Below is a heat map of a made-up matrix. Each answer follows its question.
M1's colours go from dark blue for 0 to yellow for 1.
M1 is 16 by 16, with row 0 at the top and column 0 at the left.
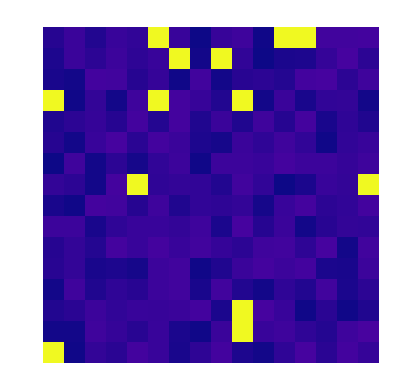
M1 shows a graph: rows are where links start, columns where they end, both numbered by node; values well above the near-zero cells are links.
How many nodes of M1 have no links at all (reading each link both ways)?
2
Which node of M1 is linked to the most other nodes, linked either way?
node 0
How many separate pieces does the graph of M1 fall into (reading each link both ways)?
4
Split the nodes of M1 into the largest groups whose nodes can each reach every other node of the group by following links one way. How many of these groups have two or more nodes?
0
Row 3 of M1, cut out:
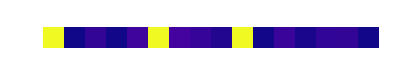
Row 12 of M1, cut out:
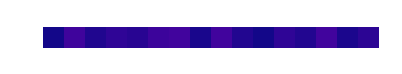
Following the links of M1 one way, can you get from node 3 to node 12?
yes
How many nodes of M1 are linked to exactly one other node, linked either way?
7
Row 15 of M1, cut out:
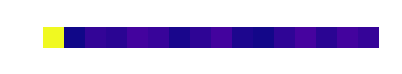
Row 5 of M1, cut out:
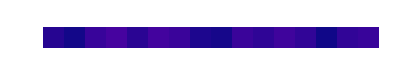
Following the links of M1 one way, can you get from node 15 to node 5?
yes
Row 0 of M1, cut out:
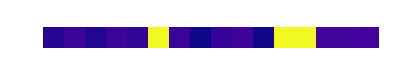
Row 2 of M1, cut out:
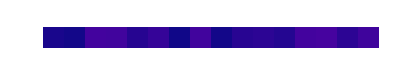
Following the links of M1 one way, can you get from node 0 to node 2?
no
